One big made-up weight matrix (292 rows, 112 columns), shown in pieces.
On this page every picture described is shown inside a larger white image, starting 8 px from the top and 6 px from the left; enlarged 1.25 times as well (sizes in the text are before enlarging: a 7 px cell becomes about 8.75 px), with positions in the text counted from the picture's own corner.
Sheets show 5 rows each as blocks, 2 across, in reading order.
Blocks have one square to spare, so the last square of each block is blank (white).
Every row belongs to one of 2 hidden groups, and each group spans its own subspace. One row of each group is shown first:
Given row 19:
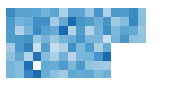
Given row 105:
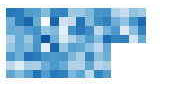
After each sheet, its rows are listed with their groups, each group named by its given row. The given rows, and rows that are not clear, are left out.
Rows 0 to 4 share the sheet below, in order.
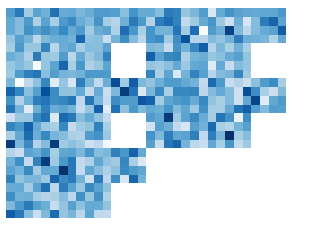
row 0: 19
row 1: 105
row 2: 105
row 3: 19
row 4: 105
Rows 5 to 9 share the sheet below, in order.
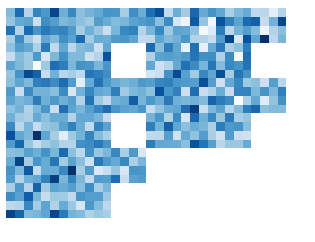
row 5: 19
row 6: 105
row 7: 19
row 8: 105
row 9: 105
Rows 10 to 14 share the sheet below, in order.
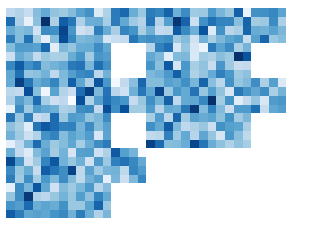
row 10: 105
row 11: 19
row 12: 105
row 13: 105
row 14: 105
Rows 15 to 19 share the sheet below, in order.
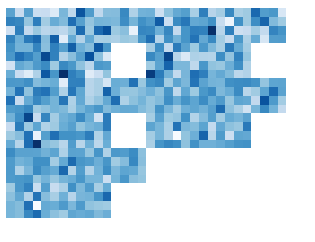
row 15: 19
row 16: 105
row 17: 19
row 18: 19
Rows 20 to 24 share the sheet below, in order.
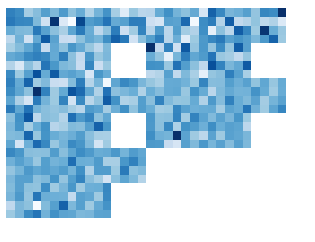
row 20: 105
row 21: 105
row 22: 19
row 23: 19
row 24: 19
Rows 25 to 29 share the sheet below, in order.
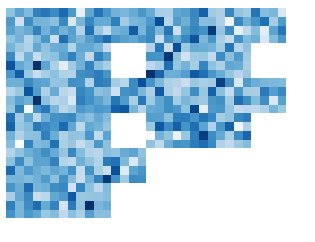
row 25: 19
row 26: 105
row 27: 105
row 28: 19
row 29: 19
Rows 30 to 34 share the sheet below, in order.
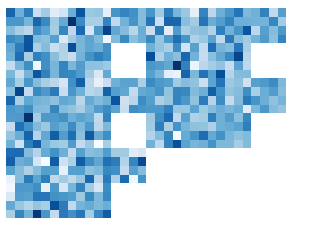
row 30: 19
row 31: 19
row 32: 19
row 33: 19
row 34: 105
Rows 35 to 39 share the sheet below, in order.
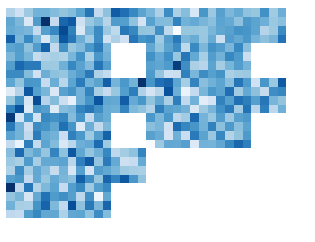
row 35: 105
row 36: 19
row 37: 105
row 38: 105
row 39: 105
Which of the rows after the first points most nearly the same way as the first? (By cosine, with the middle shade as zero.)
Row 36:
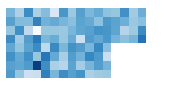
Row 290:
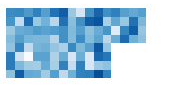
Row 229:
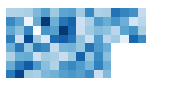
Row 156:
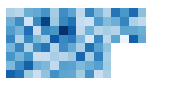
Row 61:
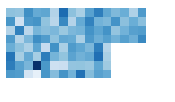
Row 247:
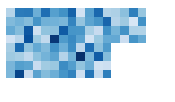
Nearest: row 61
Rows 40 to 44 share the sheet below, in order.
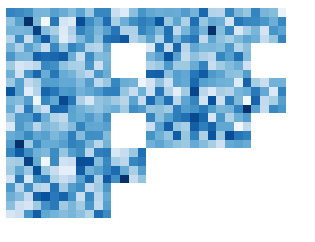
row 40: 105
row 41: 105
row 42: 105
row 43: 19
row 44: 105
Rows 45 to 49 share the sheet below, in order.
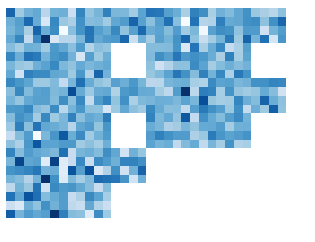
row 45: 105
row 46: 105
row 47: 19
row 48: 105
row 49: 105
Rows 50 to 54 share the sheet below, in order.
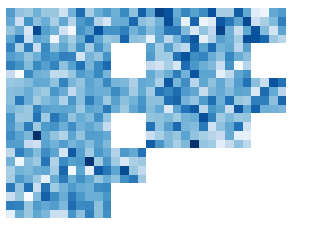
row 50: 105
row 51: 105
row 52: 19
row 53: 105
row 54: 105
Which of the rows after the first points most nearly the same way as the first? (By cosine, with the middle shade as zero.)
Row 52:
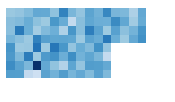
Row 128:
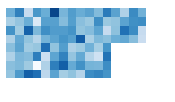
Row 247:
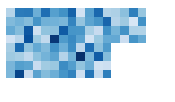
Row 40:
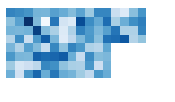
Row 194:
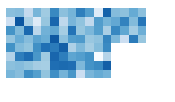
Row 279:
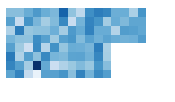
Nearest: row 279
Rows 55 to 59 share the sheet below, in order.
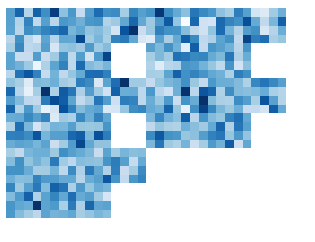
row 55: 19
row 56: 105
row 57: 105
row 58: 105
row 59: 19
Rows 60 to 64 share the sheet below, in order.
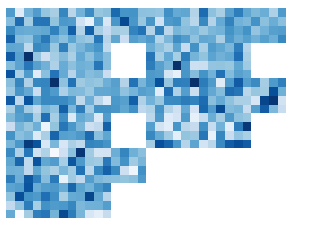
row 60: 105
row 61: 19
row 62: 19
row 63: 19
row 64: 19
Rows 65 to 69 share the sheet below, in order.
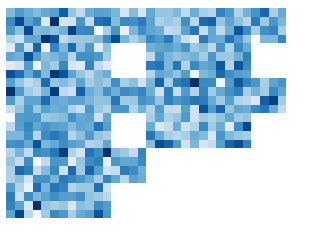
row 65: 105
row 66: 105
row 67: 105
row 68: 19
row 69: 19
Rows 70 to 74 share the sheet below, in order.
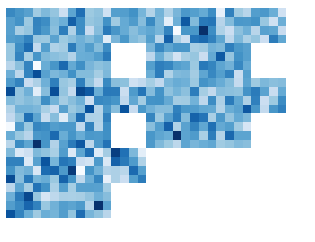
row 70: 19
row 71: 105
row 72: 105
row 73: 19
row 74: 105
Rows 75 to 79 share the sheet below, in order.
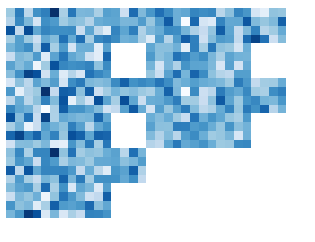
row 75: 19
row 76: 105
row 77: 105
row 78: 105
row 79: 19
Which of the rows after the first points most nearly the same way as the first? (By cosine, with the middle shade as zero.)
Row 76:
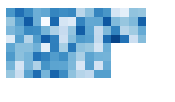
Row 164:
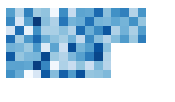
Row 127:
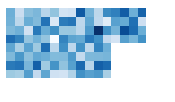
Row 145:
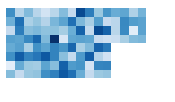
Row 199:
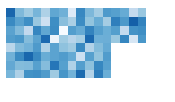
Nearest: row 199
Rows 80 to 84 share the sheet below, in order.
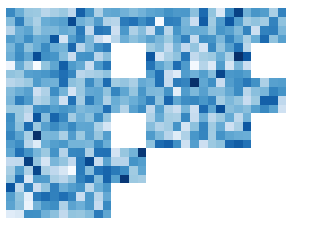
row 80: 19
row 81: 19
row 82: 19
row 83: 19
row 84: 105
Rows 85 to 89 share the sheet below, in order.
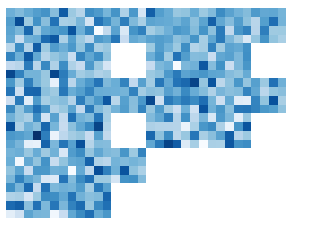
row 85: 105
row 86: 19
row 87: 19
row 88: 19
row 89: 105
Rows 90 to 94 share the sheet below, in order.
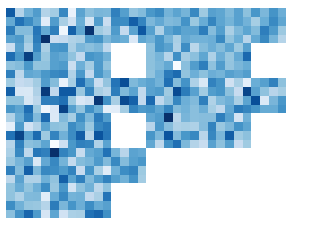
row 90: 105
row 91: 19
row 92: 105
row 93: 19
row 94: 19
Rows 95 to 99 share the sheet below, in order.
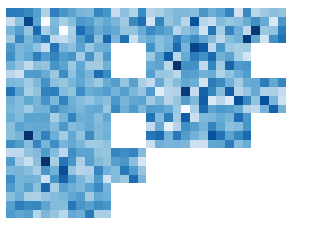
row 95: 105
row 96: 19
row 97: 105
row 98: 105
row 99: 105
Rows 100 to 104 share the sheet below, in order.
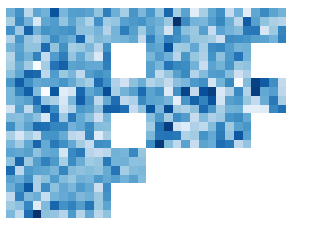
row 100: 19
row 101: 19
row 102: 105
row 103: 105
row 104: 19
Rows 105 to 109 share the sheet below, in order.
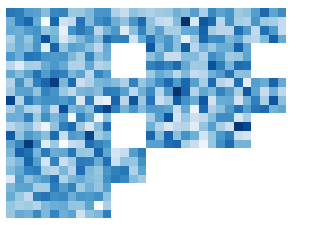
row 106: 105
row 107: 19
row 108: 19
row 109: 105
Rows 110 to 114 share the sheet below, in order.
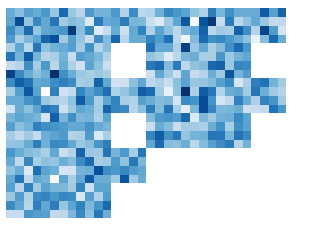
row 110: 105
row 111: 105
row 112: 105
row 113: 105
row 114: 105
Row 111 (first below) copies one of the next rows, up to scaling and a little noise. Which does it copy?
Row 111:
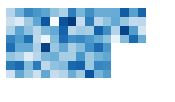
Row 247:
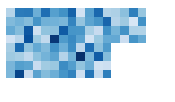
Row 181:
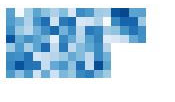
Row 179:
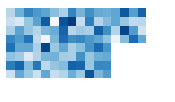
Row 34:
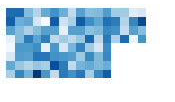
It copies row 179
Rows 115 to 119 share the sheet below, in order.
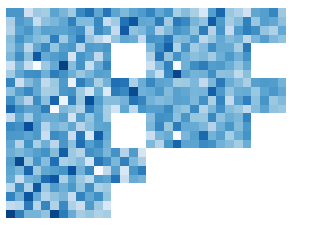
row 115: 19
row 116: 19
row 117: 105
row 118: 19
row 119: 105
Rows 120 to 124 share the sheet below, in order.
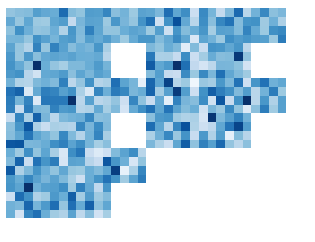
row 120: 19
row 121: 19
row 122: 105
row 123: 19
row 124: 19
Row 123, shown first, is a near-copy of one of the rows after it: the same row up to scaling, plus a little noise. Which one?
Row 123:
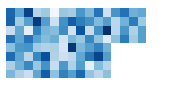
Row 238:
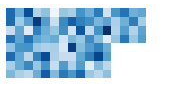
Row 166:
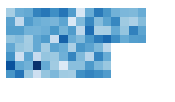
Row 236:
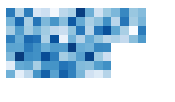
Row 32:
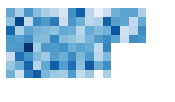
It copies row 238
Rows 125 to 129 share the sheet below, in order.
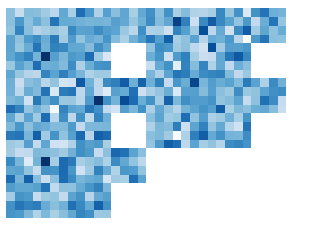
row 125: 19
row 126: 19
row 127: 105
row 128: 19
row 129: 105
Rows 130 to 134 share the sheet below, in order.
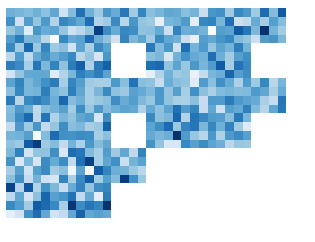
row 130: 105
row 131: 105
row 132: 19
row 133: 19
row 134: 105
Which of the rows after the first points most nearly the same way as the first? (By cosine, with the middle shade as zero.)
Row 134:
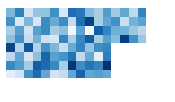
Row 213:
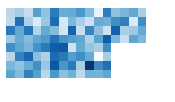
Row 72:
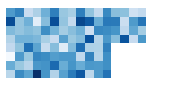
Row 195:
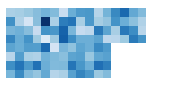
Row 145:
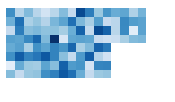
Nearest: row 72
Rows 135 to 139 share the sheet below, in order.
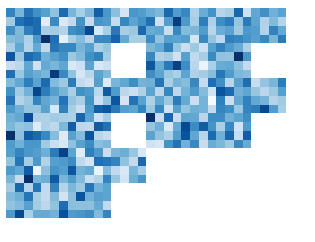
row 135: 105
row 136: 19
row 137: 19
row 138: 105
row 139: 105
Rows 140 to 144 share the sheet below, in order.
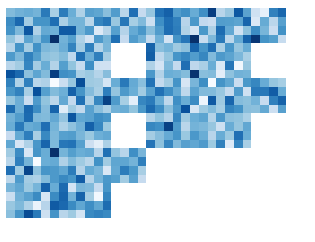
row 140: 105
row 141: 105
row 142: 19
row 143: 105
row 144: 19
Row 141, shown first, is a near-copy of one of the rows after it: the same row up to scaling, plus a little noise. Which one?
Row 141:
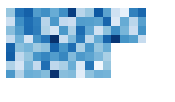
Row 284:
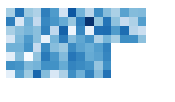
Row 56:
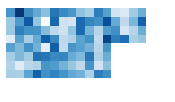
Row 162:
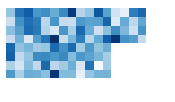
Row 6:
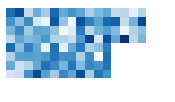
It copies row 162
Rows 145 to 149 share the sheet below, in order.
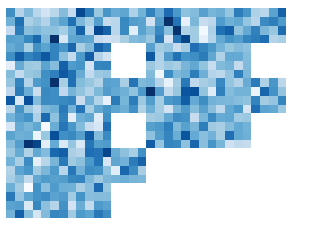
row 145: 19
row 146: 105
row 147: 19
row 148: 105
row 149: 19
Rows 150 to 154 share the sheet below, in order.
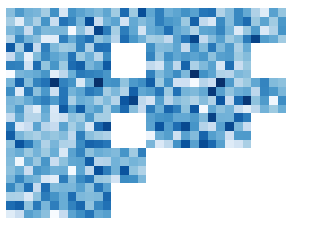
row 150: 105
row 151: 105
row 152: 19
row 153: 19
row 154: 105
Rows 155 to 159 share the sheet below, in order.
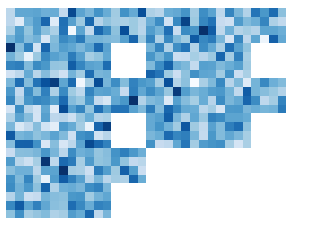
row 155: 105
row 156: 105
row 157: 19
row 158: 19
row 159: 105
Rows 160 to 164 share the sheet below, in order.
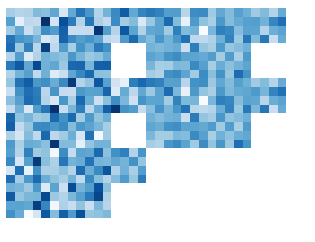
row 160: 105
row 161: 105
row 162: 105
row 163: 105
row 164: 19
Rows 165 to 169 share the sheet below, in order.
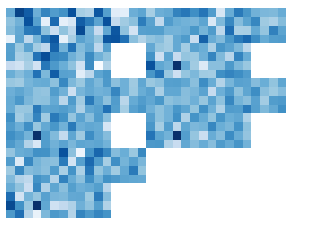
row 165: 105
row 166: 19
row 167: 19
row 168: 19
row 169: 19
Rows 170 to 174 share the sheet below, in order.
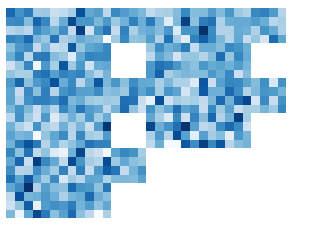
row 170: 19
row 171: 105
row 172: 19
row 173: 19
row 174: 19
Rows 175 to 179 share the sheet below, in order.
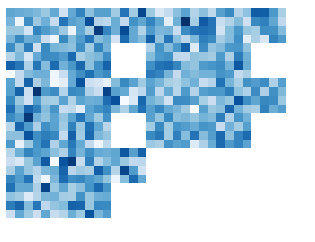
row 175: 105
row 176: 105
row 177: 19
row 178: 105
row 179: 105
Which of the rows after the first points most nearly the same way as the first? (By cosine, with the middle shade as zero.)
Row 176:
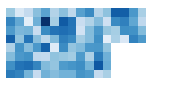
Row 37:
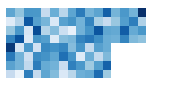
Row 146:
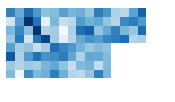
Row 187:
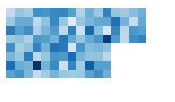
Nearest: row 187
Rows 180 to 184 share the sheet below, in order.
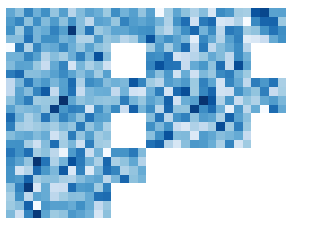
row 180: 105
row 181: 105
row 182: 105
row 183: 105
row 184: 19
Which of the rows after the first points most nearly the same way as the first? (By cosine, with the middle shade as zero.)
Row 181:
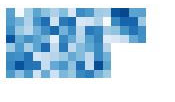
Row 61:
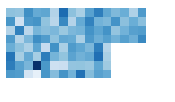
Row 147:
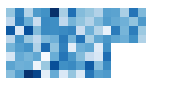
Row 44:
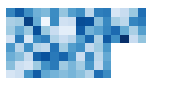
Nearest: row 61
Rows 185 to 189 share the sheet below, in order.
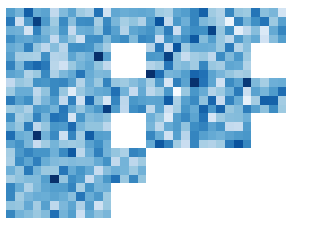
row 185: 19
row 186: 105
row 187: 19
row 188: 19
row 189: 105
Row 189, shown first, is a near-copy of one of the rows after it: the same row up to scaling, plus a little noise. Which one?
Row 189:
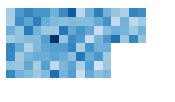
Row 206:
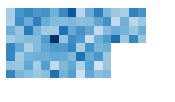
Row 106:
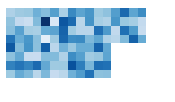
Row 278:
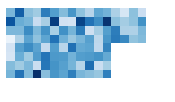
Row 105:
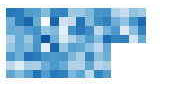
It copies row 206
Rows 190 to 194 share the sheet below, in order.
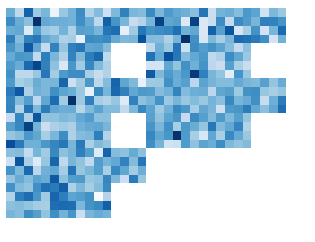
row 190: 19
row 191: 105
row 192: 105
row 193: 19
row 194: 19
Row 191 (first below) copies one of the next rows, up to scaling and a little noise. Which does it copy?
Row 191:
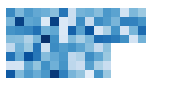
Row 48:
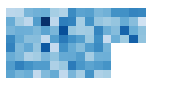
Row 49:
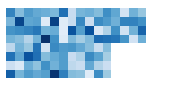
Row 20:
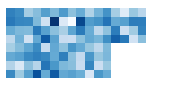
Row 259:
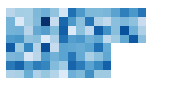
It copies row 49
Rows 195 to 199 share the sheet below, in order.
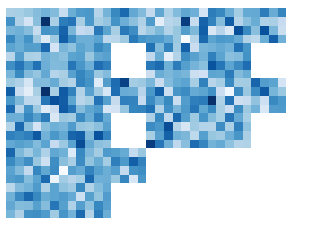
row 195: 105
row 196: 105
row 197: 105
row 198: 105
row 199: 105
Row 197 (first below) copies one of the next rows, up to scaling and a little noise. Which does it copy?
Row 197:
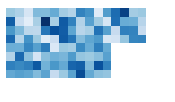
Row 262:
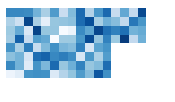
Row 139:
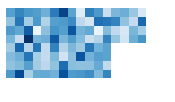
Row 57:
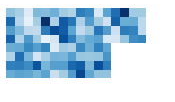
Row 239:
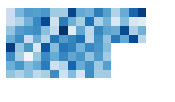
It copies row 57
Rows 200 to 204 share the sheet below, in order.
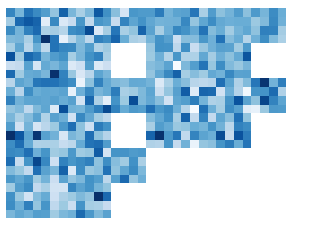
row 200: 105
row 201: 19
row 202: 19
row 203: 105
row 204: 19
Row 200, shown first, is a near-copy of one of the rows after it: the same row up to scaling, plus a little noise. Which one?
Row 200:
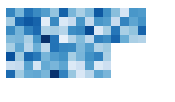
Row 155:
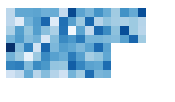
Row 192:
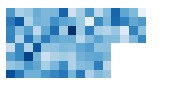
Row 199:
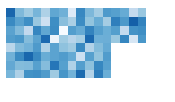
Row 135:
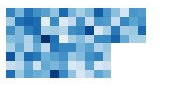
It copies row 135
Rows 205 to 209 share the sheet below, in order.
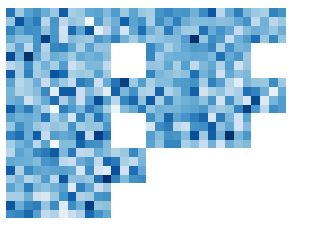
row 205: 105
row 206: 105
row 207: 105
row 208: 19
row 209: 19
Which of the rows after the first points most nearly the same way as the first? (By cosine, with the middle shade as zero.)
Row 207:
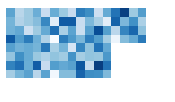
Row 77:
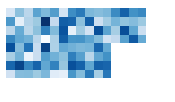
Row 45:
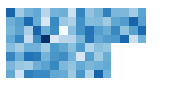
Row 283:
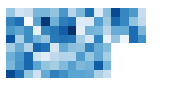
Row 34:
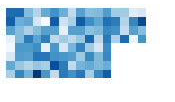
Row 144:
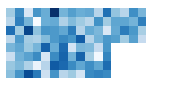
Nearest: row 77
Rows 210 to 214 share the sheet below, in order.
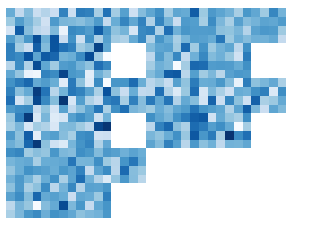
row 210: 19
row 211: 19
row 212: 19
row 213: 19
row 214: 19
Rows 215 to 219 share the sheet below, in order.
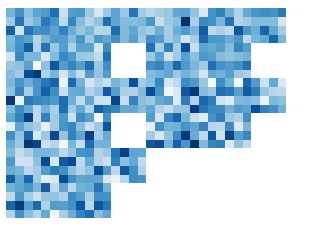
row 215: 19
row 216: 105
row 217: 19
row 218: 105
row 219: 105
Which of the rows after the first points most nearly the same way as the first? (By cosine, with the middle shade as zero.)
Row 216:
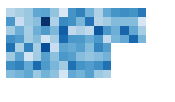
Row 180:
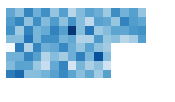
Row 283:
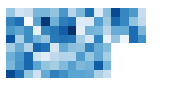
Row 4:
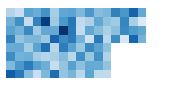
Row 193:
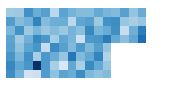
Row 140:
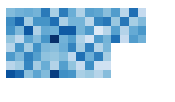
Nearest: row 4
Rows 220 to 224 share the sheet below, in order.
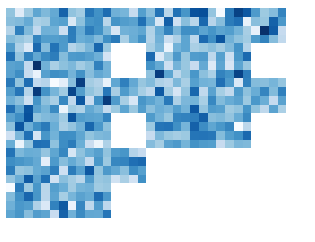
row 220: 19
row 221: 19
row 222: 19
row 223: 19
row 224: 105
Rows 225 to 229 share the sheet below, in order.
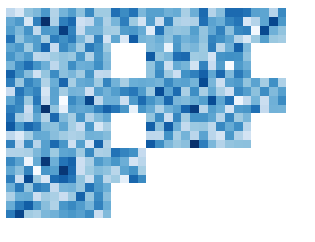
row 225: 105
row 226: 19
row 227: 105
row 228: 105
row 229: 105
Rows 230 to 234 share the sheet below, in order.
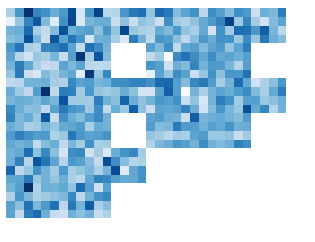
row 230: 105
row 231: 105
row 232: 105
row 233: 105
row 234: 19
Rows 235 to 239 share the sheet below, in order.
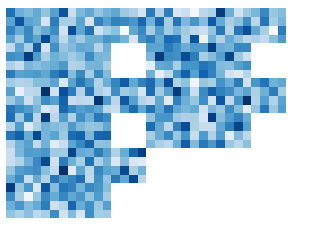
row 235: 105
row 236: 19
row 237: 105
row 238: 19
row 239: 105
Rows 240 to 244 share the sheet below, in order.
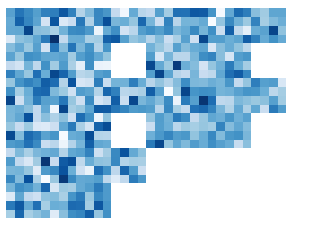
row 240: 105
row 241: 19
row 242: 19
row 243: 105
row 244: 105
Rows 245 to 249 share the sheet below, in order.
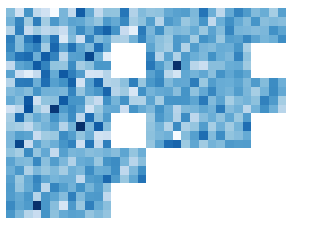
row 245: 19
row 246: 19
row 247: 105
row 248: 19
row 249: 19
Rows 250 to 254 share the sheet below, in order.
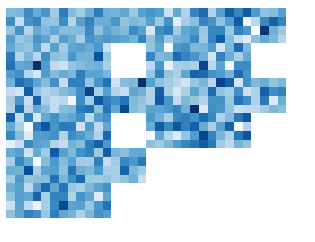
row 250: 19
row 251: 19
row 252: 105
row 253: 19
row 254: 19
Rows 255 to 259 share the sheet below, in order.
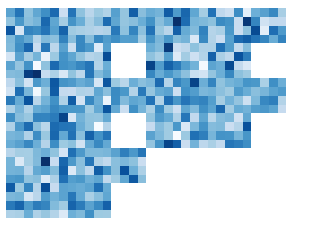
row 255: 19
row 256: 19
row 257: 19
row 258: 19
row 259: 105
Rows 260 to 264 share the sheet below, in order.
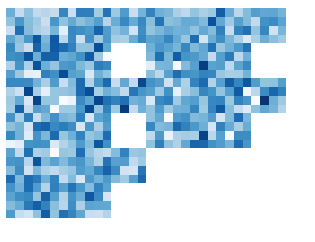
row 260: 19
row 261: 19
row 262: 105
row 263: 19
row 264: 19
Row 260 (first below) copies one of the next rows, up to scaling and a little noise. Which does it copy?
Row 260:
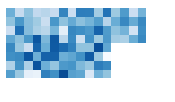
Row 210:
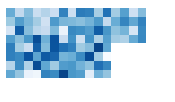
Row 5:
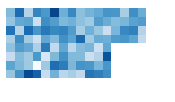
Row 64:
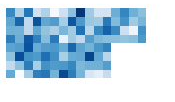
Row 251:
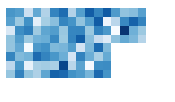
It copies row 210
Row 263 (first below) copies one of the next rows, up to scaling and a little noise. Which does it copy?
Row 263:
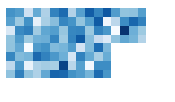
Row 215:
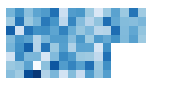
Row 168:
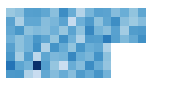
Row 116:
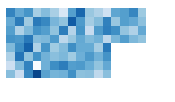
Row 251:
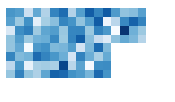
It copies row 251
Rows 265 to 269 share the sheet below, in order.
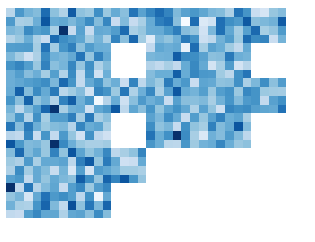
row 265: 105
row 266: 105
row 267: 105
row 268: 19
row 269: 105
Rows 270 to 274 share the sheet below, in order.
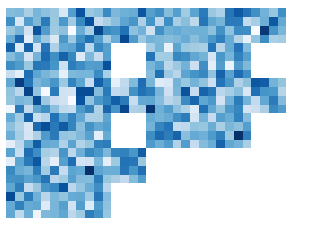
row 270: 105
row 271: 19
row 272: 105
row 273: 105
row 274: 105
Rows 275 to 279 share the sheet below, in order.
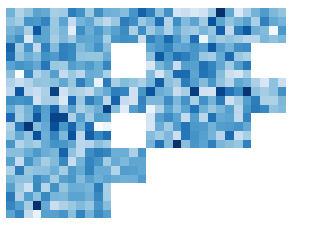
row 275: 105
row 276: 19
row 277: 19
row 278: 105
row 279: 19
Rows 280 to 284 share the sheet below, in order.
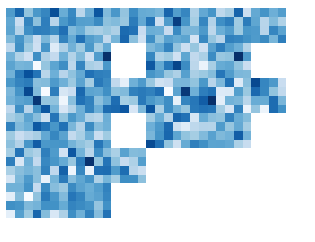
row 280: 19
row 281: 19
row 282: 105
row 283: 105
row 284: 105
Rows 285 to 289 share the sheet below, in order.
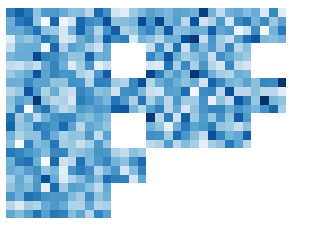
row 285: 105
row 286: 105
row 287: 105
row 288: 105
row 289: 105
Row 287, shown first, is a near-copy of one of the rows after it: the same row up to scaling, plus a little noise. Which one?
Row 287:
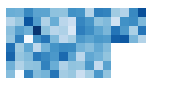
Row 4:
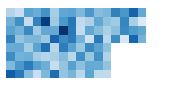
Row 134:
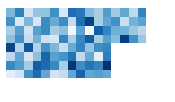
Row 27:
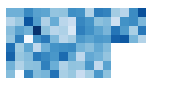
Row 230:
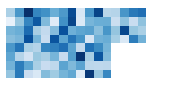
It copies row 27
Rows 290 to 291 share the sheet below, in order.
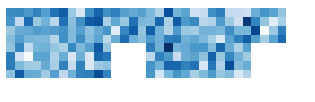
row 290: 19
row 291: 19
